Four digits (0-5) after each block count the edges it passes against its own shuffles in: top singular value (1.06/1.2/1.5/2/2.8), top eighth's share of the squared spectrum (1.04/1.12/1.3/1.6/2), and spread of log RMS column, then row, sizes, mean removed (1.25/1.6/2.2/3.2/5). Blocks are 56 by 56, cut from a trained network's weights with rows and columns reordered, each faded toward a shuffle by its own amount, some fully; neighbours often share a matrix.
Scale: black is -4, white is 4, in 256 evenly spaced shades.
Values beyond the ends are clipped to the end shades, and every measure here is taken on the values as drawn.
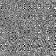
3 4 2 2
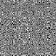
3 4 2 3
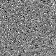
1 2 0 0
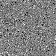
0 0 0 0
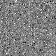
0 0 0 0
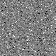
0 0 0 0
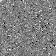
0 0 0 0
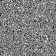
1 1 0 0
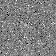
0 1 0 0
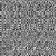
4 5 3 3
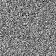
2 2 0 0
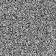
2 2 0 0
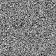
2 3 0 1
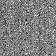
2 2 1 0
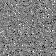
0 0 0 0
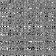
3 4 1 3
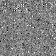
1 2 0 1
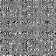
2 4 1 3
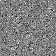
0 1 0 0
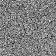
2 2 0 0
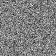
1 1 0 0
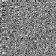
3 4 2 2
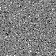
1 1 0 0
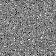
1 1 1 0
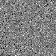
1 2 1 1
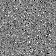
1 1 0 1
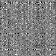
3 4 2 3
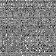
3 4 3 2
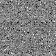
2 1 1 0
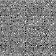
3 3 2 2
